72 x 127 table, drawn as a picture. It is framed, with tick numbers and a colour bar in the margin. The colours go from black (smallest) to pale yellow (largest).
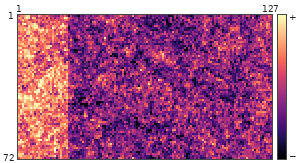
There are no regular stripes. A vertical seam about 20% of the way across splits the table, and the left part is higher. The field is mottled with small blotches.
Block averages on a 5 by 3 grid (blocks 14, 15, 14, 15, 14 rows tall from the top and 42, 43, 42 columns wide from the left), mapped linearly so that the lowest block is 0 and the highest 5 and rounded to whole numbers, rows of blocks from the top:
401 | 401 | 510 | 401 | 401
